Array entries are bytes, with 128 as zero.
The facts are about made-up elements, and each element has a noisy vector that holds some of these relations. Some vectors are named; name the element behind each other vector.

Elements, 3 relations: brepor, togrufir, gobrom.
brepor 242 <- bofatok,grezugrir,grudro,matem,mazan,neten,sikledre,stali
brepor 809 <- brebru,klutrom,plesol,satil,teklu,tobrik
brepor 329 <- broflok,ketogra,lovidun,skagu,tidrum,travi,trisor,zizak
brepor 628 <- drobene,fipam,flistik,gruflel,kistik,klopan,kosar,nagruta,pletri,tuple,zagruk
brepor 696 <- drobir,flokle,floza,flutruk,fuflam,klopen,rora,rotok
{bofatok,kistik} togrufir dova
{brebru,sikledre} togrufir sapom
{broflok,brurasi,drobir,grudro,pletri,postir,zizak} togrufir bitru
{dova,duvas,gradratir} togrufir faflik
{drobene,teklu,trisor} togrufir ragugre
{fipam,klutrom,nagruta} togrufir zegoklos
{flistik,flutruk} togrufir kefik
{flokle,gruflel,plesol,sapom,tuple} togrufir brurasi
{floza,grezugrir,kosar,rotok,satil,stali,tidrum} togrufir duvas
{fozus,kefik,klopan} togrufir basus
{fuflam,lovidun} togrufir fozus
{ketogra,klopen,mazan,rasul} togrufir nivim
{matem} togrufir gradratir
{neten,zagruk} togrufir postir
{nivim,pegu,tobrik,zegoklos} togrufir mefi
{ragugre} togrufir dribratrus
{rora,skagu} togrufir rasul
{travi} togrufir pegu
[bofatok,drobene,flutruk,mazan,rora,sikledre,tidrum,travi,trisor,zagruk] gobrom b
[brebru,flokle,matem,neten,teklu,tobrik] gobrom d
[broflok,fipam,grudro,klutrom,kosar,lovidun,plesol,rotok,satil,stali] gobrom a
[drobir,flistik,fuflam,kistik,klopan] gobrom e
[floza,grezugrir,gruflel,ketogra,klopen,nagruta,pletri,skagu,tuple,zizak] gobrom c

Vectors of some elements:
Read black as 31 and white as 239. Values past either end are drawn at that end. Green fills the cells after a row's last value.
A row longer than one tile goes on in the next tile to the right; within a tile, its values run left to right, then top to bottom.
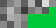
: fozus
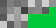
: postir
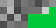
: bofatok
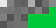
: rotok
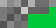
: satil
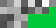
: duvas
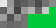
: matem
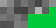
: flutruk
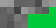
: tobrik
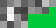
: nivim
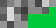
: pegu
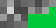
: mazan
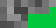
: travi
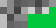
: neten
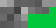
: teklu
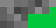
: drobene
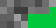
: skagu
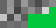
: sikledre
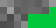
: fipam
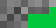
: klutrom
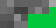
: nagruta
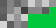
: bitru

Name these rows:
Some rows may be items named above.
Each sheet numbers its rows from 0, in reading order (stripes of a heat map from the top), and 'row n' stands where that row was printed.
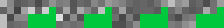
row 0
neten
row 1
grudro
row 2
fipam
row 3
kistik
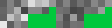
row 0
brurasi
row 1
zizak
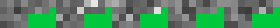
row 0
zagruk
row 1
plesol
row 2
grezugrir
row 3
trisor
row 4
rora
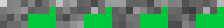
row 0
kosar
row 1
kistik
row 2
tobrik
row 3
klopen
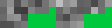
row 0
travi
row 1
kistik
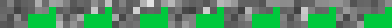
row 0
pletri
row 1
drobir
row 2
plesol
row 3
fuflam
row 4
teklu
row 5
brebru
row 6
lovidun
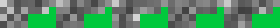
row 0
stali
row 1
tidrum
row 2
flokle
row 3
klutrom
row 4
floza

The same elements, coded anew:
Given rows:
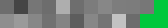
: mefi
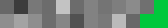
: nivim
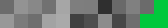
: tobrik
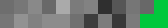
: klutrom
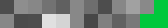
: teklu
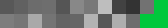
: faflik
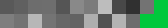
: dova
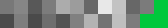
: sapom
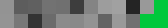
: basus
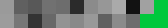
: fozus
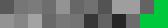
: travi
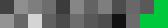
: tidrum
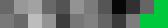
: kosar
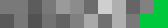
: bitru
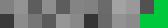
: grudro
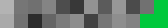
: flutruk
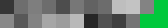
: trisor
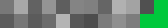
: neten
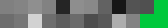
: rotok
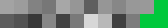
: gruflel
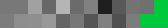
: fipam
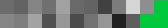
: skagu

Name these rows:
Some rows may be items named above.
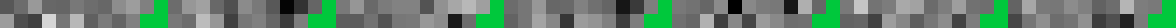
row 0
drobene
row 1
kosar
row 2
zizak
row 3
kistik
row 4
grezugrir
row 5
brebru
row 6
broflok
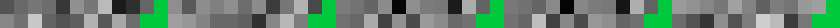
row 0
duvas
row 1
rora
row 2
grezugrir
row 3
grezugrir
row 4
pletri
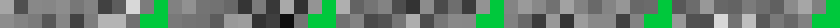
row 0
klopen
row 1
lovidun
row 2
fuflam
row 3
zagruk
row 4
drobene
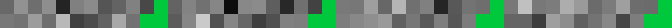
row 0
matem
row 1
stali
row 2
fipam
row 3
brebru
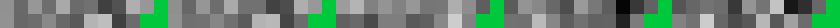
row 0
nagruta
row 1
nagruta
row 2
flokle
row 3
satil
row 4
duvas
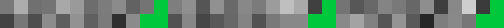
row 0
plesol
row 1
sikledre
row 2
mazan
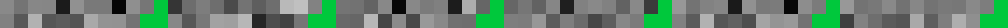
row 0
floza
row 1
trisor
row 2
grezugrir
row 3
bofatok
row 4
floza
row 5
drobir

